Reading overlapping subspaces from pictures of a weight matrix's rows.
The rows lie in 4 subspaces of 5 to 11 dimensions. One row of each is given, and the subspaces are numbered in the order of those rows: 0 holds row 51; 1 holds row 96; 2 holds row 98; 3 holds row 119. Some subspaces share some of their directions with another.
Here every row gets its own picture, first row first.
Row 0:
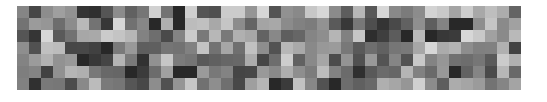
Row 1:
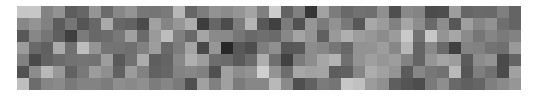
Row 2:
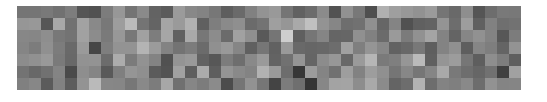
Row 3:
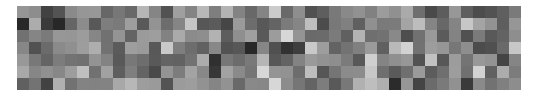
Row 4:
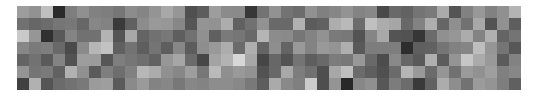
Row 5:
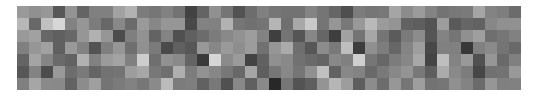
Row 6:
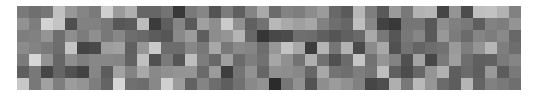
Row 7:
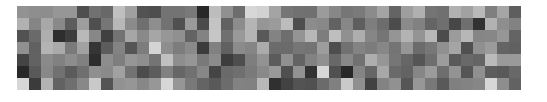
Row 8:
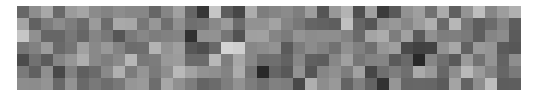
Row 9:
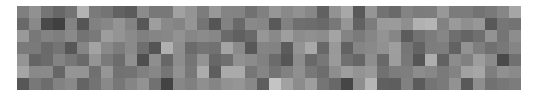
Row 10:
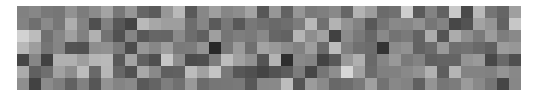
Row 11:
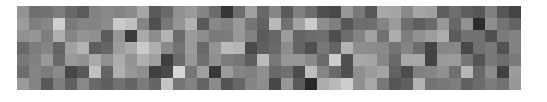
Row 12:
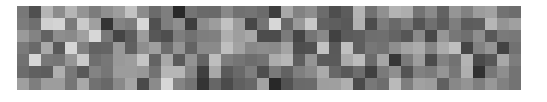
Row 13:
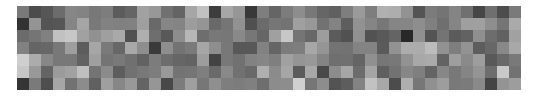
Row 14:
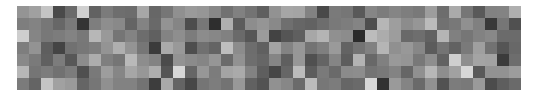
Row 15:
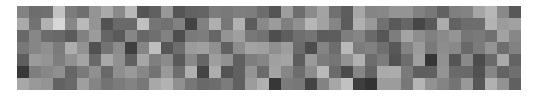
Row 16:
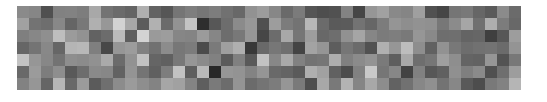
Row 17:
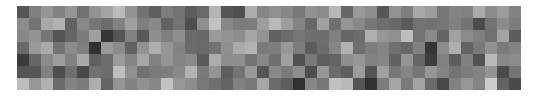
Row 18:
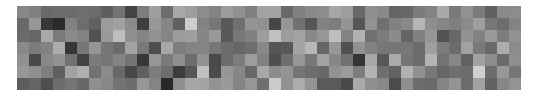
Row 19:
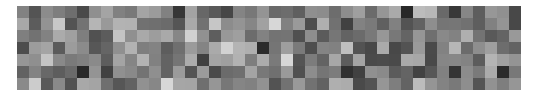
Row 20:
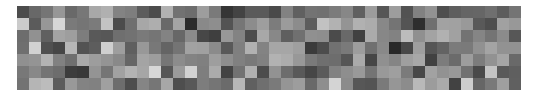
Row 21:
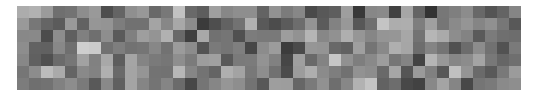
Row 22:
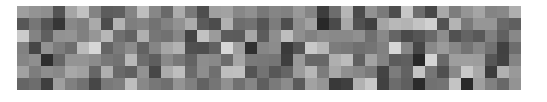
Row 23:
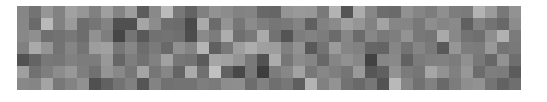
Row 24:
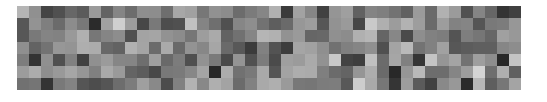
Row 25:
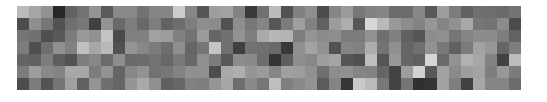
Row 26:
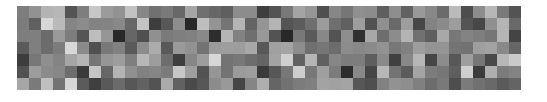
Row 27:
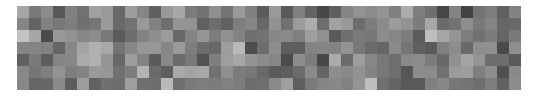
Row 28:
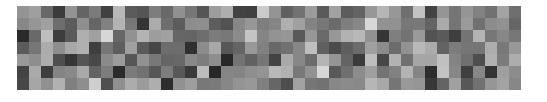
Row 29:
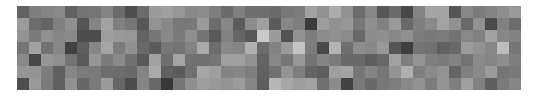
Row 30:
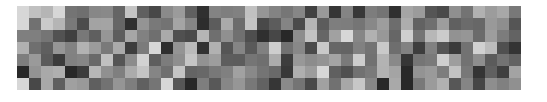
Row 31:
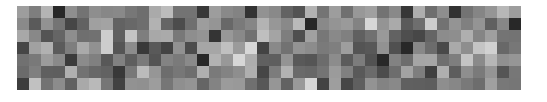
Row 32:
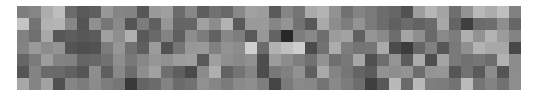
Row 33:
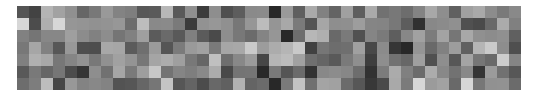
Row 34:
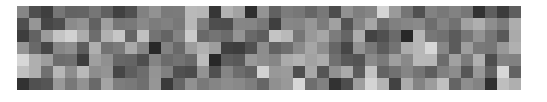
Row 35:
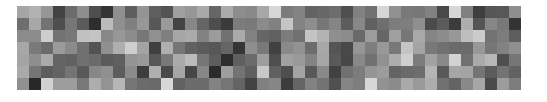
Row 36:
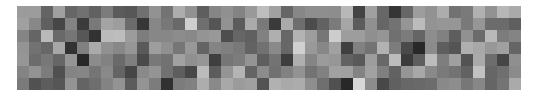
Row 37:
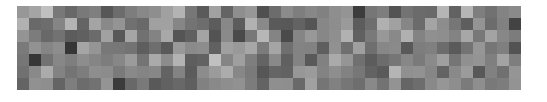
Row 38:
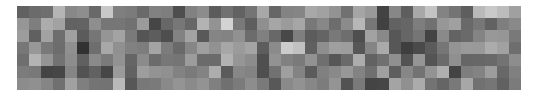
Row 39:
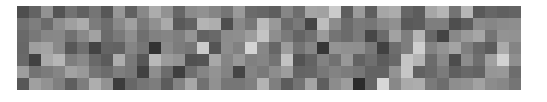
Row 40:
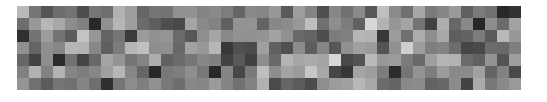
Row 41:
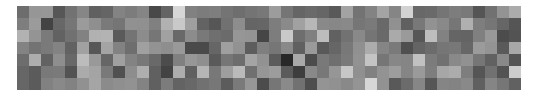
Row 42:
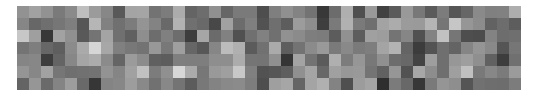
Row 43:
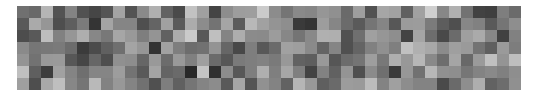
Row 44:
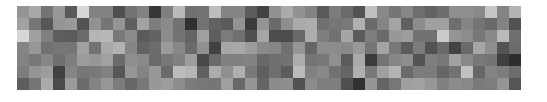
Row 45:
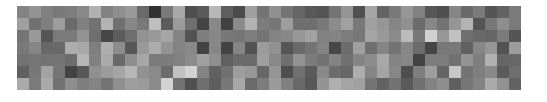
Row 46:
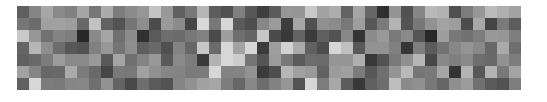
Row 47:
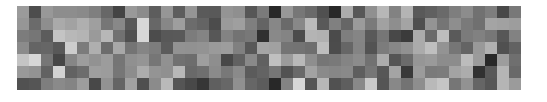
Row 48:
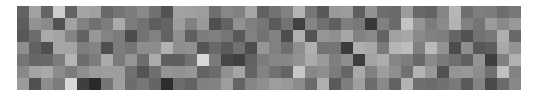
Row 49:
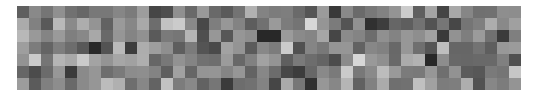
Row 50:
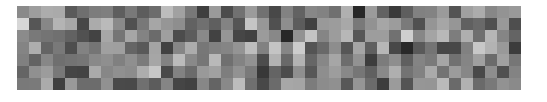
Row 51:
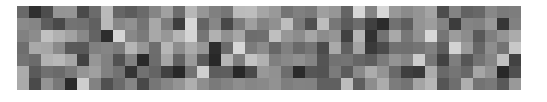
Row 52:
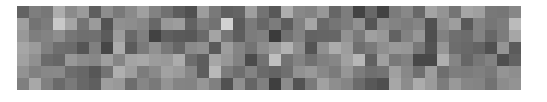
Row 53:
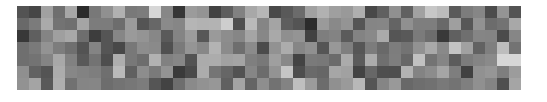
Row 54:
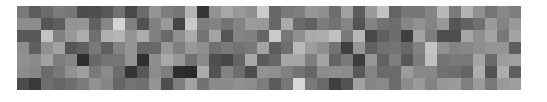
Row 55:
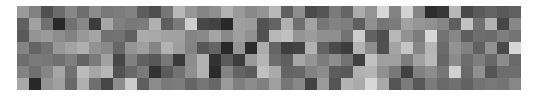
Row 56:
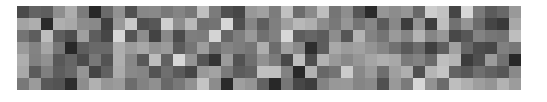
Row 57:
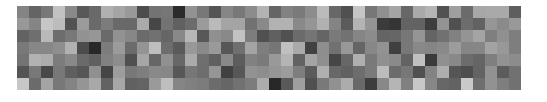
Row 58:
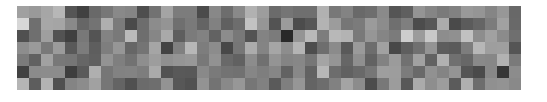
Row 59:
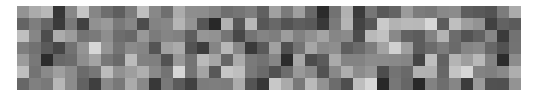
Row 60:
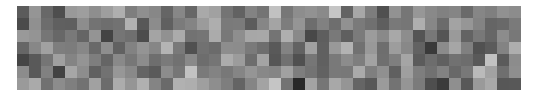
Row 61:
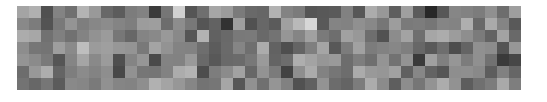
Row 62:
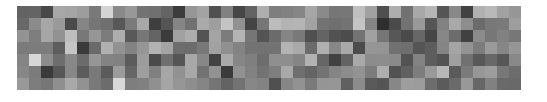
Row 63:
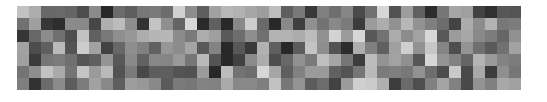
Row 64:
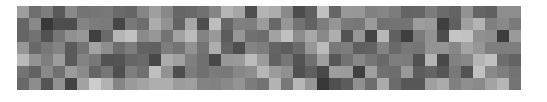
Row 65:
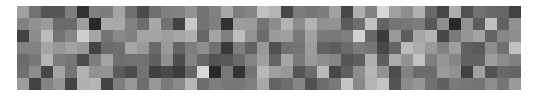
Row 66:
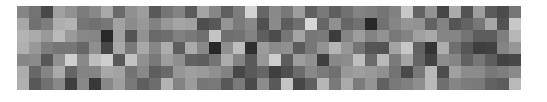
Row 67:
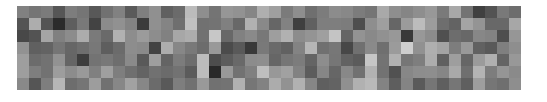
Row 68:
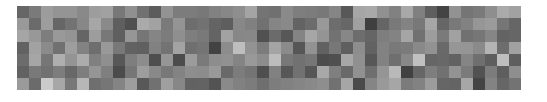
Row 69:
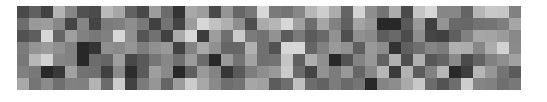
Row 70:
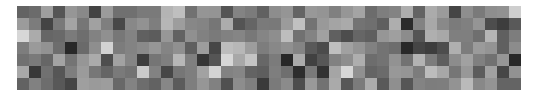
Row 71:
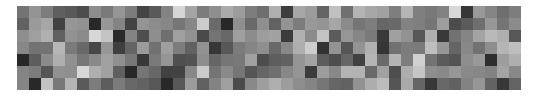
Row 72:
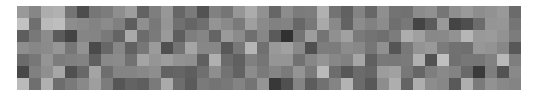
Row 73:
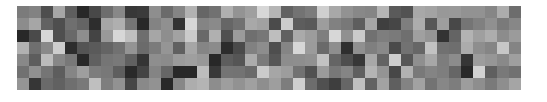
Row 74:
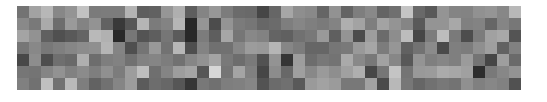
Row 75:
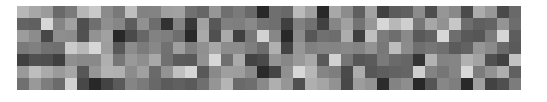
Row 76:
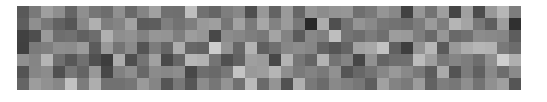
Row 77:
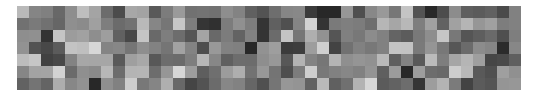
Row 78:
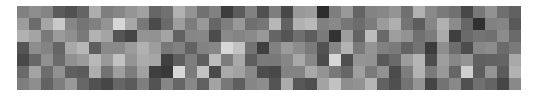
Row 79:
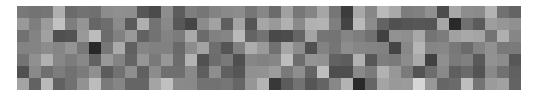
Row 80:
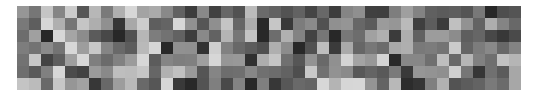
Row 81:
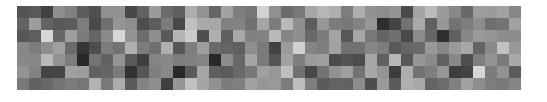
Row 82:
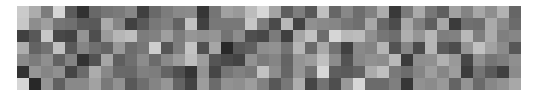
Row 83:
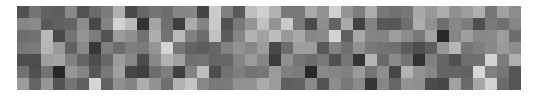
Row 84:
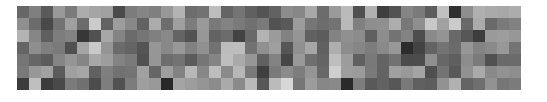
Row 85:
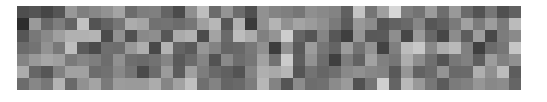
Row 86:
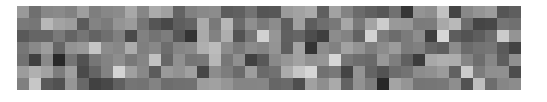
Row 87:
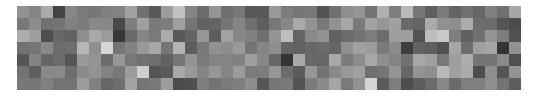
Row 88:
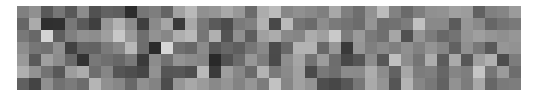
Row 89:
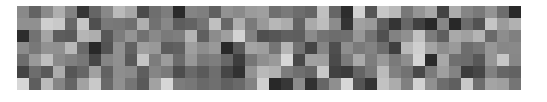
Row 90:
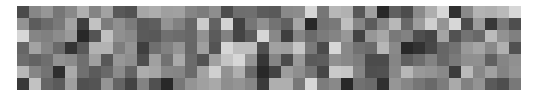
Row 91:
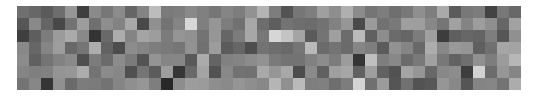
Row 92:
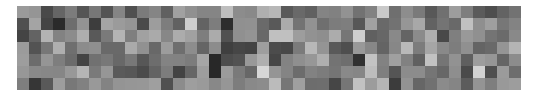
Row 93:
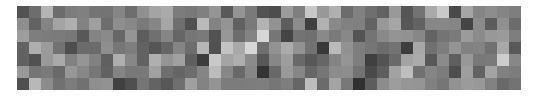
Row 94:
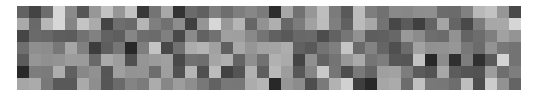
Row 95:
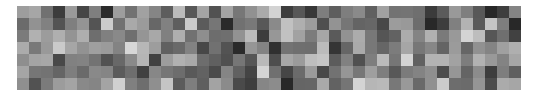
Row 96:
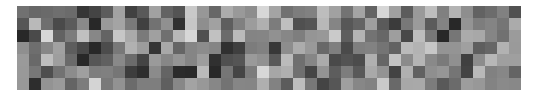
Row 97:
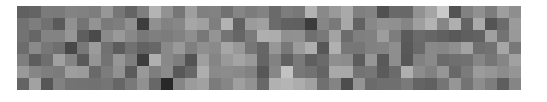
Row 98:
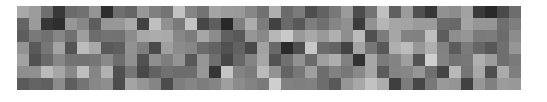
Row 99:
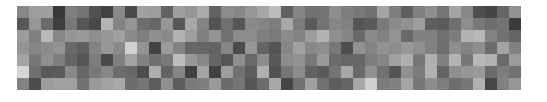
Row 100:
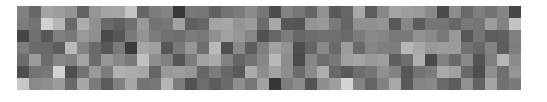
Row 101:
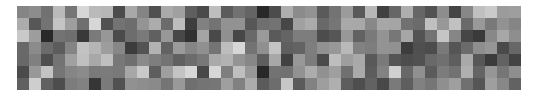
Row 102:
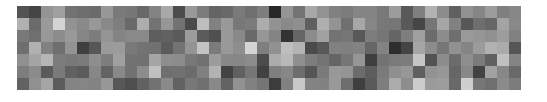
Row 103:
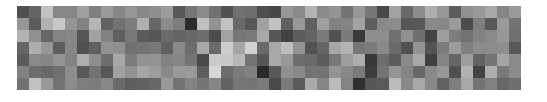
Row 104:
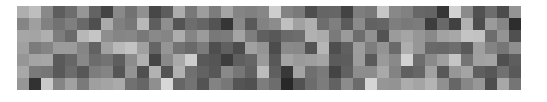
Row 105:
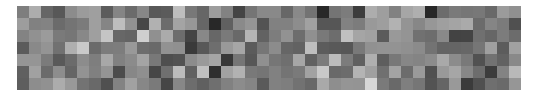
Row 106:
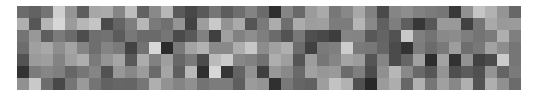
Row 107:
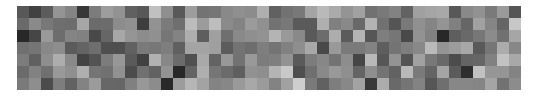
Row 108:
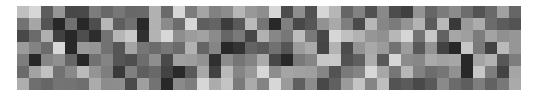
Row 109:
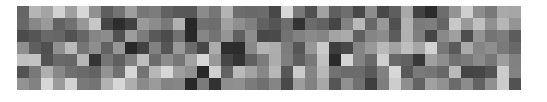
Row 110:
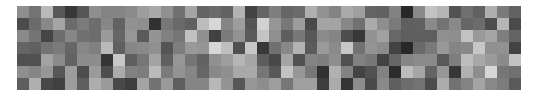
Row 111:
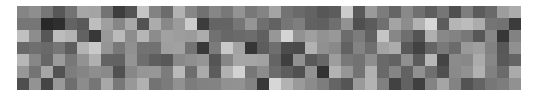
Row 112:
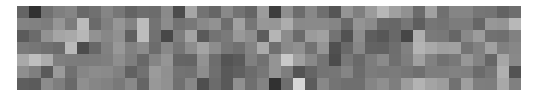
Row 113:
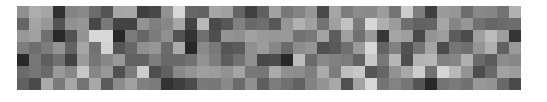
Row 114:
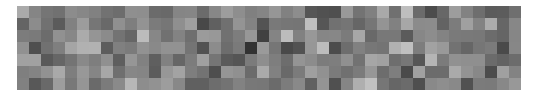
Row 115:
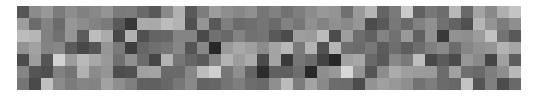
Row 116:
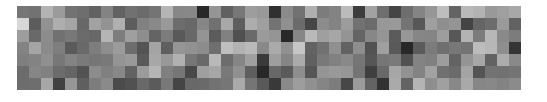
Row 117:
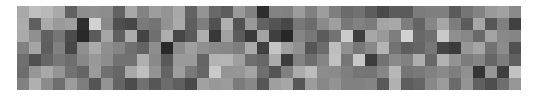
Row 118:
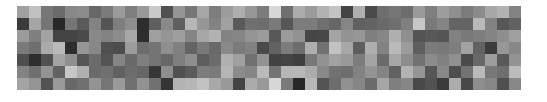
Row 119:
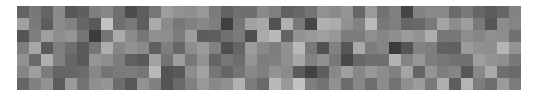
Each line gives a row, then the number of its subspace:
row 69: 2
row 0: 3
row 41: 0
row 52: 0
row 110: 0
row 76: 0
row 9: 1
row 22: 3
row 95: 1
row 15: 1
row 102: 3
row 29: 3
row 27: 0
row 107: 1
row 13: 3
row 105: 0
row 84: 1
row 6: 2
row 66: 0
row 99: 1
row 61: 1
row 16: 0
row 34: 3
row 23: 0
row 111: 0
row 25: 0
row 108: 3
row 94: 1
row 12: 3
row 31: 0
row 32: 2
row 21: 2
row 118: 3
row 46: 3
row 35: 1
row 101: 1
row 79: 1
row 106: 1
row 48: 0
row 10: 0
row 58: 3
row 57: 2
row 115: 0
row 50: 3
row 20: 3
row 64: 0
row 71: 0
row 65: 0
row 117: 3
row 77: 3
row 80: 1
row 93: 2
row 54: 3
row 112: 3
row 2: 0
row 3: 3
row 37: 2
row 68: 0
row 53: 1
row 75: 0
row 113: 0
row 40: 0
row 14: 1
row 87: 0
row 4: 0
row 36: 2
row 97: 1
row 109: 0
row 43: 1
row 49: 0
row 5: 0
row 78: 0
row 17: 3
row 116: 3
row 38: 2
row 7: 3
